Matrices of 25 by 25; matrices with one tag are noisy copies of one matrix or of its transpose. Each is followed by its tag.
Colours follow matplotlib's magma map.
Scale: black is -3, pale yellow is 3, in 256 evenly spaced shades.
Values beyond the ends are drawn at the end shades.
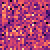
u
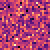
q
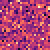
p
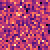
q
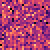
u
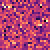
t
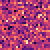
q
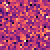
t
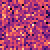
u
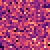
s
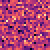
q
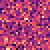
p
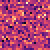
q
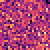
s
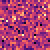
q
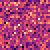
u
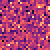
p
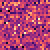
u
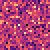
u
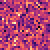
q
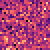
p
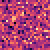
q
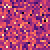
t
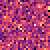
p
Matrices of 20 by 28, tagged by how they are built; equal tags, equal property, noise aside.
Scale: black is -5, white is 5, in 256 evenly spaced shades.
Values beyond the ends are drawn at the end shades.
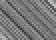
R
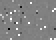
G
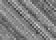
R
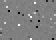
G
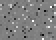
G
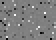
G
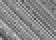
R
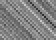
R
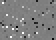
G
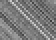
R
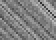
R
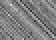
R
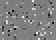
G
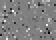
G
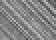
R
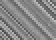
R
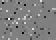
G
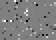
G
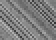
R
